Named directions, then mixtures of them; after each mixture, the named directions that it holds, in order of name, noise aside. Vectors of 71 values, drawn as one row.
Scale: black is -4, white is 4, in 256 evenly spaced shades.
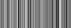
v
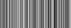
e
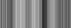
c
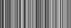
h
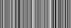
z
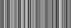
h, v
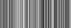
c, e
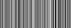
z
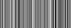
z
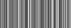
e, v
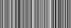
z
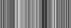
c, z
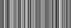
h, v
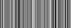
z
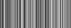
h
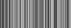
e, h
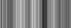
c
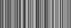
e, h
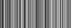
h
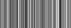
v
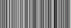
e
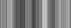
c
